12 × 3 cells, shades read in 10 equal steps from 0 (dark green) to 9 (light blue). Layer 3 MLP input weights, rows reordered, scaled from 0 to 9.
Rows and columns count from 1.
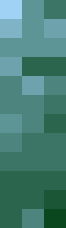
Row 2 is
7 5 6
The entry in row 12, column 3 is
0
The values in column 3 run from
0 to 6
